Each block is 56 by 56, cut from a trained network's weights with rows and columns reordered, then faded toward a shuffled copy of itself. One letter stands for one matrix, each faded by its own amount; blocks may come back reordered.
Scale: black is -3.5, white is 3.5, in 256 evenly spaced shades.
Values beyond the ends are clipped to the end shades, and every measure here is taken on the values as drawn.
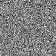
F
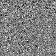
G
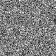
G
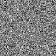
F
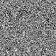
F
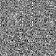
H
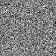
F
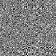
H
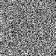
H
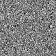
G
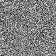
G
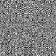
H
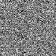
F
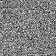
F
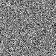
G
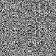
H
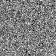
G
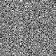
F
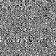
H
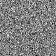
G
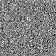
F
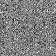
F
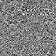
H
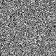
G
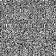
F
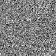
F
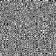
H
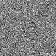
G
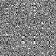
H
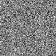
F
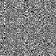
H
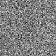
F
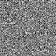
F
